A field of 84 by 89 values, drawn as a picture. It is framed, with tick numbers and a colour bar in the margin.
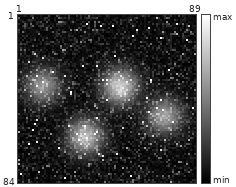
Mirror symmetry: none. Average level on the scale: 20%. Odd rows or columns: none. Bumps: four. Ninth with the highest average: centre. Histogram: skewed, a long tail of high values.
